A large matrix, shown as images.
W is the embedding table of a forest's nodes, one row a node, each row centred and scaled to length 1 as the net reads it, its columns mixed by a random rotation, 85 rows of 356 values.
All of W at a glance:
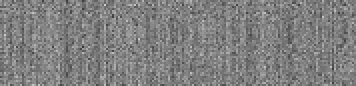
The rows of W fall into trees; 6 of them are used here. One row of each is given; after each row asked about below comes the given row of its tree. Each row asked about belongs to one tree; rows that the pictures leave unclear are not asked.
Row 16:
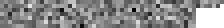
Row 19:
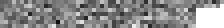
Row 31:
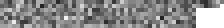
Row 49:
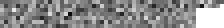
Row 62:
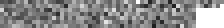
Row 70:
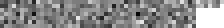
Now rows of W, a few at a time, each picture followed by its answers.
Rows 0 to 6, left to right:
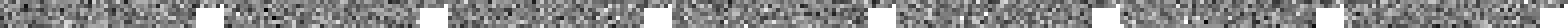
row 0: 16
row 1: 16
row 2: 16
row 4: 31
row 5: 31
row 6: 70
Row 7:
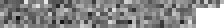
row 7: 62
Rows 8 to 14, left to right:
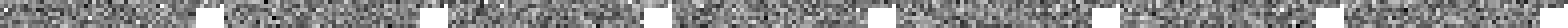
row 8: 16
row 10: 70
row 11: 19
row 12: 70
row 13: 70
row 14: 16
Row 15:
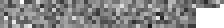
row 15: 31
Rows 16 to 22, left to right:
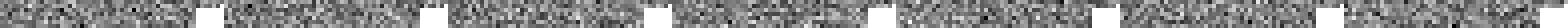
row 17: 16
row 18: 62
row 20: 31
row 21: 62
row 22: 70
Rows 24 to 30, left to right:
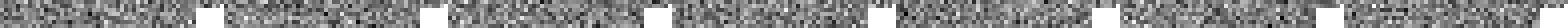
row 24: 62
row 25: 31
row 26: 31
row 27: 62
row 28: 62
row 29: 31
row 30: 16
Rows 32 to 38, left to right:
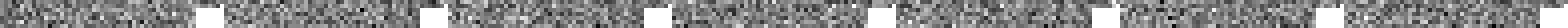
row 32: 62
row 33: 31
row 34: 31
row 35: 16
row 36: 31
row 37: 16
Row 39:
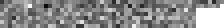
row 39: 19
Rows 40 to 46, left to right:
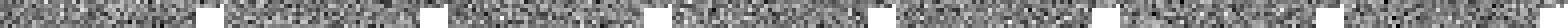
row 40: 62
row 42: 62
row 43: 31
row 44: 16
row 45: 70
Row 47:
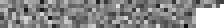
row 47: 16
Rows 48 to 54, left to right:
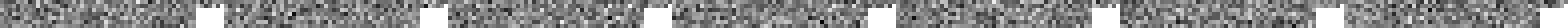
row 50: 16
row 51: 16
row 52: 62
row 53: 62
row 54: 31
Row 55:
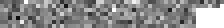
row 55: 62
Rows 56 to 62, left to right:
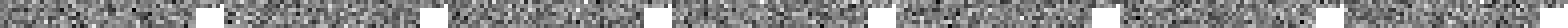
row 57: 31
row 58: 62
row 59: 70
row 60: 16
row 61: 62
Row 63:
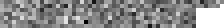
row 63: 31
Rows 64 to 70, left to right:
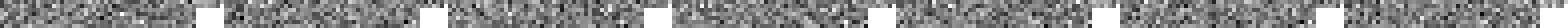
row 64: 70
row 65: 62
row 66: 70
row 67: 70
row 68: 70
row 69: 62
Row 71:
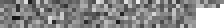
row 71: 62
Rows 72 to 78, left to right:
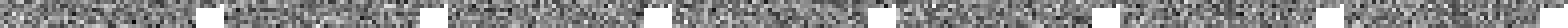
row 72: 31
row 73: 16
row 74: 16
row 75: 31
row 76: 70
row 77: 49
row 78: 49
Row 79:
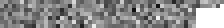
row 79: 16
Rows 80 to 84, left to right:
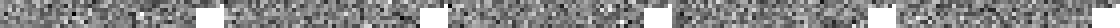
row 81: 70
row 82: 70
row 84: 31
